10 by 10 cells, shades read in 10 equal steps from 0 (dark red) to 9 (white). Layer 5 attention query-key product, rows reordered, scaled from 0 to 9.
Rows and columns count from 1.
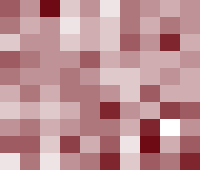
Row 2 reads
4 6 5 8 6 7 4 6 4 5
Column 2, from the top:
5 6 5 4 5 4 6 4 3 4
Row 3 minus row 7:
0 -1 -2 1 2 6 -2 -1 -1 3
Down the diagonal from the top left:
3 6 5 5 5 5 5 1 6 1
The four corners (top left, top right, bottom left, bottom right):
3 5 8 1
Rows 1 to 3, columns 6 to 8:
8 4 5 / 7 4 6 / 7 3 5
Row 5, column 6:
7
